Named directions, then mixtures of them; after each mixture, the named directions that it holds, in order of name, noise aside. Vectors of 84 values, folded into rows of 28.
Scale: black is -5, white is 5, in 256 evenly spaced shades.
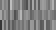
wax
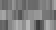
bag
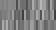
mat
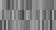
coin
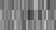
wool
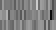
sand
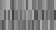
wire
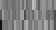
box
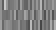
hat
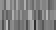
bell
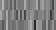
bell, sand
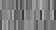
mat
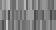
bell, sand, wire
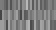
bell, hat, wax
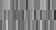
mat, wire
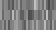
coin, wool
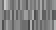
hat, wire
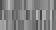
coin, mat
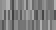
wire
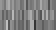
bell, mat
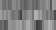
bag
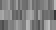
bag, wire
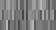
bell, mat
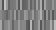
hat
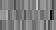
sand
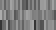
bag, bell, wax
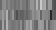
mat, sand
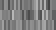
mat, wool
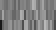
box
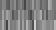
bell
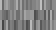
bell, hat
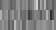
sand, wool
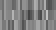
wool
